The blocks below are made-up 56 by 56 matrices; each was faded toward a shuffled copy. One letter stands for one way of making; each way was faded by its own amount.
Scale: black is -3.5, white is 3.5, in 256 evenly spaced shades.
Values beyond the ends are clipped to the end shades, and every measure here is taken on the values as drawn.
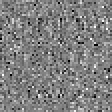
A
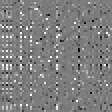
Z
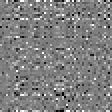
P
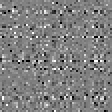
P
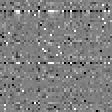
Z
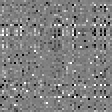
Z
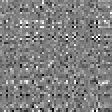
P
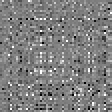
P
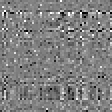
P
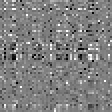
P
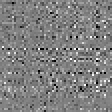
P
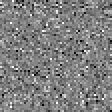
A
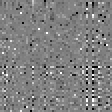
Z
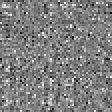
A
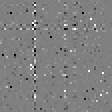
Z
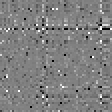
Z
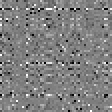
Z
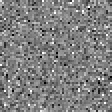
A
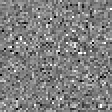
A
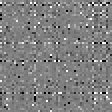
Z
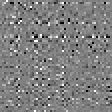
P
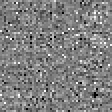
A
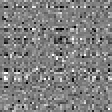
P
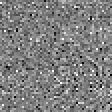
A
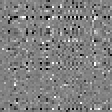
P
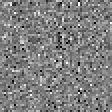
A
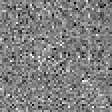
A
